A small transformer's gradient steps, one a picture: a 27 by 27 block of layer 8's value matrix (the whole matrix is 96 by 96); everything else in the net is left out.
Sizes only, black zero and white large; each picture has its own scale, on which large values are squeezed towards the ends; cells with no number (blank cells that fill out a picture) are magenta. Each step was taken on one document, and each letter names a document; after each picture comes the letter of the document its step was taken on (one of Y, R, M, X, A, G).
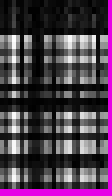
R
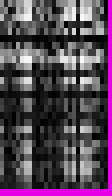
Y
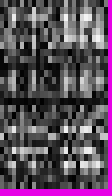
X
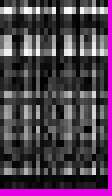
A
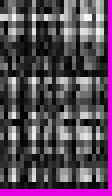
X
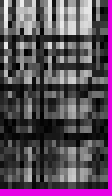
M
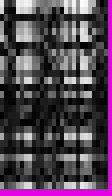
Y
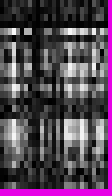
R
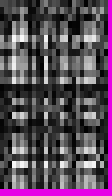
A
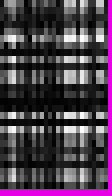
R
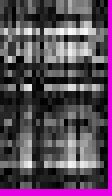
Y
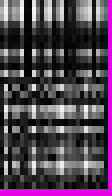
M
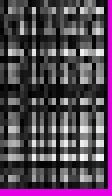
M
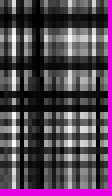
R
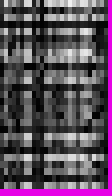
Y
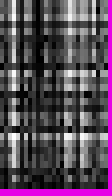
R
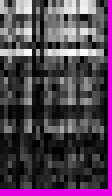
Y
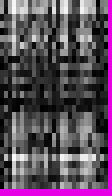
A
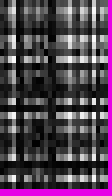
R
